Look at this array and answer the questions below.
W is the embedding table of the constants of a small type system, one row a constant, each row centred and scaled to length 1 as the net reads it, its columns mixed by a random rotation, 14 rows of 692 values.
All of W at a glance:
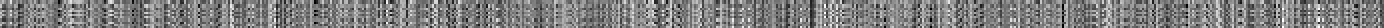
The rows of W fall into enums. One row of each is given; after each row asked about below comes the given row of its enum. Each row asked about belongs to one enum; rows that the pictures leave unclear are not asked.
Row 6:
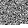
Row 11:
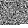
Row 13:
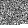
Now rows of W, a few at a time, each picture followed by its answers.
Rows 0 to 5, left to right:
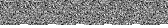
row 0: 11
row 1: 11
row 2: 6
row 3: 6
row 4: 13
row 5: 11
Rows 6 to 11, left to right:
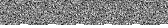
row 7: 11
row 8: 6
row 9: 13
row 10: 13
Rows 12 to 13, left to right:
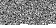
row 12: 6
